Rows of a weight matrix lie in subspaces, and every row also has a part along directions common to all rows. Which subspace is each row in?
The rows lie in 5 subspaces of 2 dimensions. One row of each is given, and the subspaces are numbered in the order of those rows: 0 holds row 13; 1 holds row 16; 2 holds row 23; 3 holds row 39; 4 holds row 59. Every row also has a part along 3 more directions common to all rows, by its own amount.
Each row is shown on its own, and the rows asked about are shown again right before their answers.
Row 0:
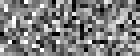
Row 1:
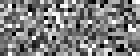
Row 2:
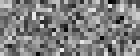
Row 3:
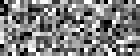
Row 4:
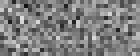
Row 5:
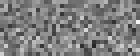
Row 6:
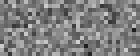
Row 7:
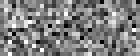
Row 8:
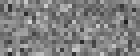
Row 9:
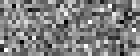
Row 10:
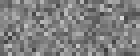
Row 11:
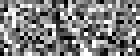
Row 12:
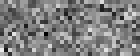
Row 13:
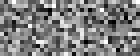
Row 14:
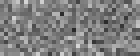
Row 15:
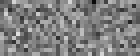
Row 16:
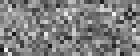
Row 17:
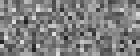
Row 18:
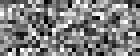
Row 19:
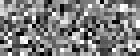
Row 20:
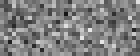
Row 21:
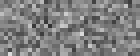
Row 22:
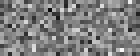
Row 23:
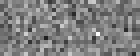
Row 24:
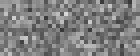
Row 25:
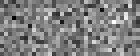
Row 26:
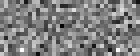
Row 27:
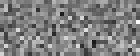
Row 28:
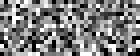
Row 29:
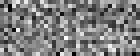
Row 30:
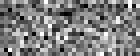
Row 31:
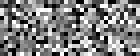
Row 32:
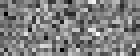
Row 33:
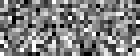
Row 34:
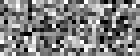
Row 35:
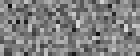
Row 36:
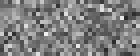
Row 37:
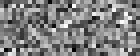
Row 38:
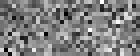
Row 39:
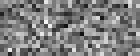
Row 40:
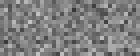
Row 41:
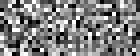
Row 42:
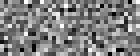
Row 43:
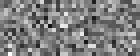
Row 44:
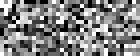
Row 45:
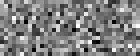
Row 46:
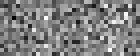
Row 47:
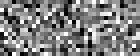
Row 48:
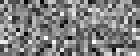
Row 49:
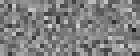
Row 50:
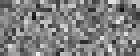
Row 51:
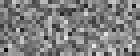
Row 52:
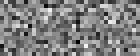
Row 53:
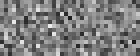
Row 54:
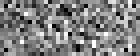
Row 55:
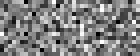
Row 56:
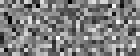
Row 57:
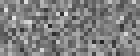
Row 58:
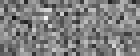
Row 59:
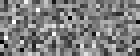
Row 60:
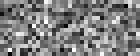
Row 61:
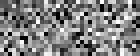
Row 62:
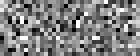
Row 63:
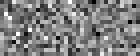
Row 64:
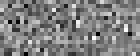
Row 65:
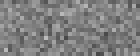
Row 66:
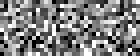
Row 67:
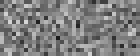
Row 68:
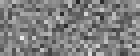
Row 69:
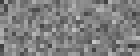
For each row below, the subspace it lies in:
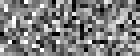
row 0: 0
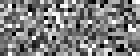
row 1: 4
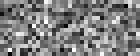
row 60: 3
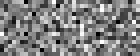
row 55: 0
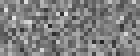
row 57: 0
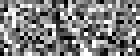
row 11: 4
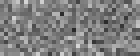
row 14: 1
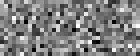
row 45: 2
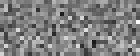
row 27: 4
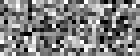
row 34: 1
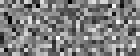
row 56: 2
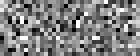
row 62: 2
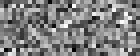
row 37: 3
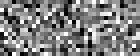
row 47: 2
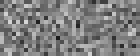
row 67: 2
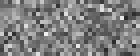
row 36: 1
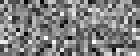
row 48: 2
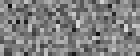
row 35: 2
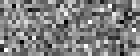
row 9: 3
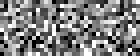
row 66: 4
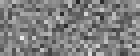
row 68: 3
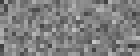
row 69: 1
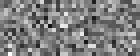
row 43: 3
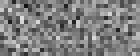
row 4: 2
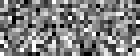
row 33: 4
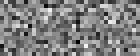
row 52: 0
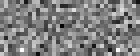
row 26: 4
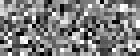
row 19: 3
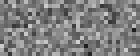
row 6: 0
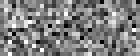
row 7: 0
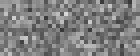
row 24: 1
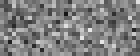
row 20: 0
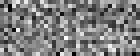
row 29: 4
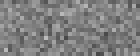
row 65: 3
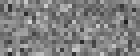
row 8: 3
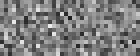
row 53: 4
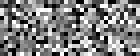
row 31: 0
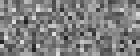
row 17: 4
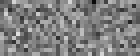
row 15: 2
